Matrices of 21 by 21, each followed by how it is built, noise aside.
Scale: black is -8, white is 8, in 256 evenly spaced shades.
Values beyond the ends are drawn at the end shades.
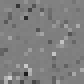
sparse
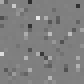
sparse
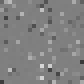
sparse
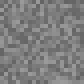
noise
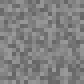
noise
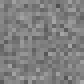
noise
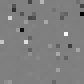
sparse
